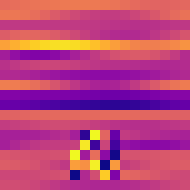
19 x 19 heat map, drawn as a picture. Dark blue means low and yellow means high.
Roughest part: bottom middle. Odd patch: rougher, in the bottom middle. Calmest part: bottom left. Grain: streaks across.
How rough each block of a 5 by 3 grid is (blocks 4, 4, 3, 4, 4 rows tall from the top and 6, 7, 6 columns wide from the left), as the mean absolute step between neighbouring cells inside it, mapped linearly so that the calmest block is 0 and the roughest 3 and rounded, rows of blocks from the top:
000 | 110 | 111 | 020 | 030
